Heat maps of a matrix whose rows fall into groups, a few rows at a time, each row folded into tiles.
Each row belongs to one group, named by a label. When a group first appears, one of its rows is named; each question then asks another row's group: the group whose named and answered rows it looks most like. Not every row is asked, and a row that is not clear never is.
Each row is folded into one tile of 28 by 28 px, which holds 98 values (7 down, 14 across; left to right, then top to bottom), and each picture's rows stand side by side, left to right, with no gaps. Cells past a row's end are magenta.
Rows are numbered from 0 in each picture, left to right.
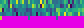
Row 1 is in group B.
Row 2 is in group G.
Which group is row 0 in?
B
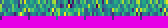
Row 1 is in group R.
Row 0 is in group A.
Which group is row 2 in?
G
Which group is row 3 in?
B
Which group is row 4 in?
R
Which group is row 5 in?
R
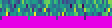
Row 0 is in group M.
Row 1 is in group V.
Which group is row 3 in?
R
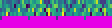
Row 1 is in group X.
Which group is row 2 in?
M
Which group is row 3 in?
X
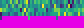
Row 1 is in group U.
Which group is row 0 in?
R
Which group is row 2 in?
G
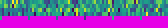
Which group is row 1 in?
X
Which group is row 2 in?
X
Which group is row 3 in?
R
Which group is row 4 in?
U
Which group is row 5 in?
V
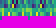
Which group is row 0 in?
G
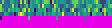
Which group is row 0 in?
A
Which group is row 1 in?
U
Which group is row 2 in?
V
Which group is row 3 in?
X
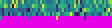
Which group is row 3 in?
R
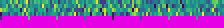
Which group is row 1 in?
U
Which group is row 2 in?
V
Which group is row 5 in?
M
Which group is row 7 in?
V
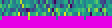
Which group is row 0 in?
V
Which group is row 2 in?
G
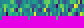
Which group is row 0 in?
X
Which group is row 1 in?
V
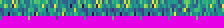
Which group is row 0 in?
B
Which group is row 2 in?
M
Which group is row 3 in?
B
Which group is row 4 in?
B
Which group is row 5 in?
B
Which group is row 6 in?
V
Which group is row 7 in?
U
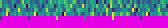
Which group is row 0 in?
M
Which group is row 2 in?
U
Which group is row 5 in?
M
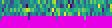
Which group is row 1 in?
R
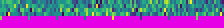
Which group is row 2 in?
X
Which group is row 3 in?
G
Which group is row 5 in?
R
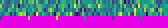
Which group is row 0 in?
A
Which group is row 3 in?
B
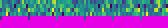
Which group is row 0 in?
M
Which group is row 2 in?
X
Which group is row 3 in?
M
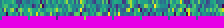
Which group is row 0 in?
X
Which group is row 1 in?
G
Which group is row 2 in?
R
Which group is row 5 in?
B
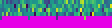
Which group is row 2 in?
R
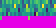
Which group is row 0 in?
U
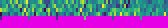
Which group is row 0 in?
R
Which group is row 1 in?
X
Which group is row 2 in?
R
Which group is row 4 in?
G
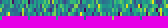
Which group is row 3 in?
B
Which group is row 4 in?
U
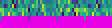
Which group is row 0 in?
G
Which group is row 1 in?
B
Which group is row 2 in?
X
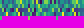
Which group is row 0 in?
V
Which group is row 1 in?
U
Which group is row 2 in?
V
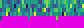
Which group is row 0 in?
M
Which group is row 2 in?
U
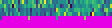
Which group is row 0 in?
B
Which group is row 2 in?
G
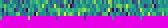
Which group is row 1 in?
U
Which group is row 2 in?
G
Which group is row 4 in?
B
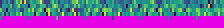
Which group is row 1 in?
X
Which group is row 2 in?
V
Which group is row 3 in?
X
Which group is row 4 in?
M
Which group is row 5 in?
X
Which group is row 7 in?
G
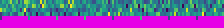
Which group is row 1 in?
B
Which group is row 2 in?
B
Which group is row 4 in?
M
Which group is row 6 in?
M
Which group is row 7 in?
M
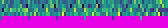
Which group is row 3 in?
G
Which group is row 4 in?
M
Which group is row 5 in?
V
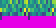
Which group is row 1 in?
R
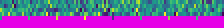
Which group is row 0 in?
G
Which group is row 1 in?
V
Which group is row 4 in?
R
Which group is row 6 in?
U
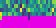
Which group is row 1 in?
R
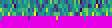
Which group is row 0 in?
G
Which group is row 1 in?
M
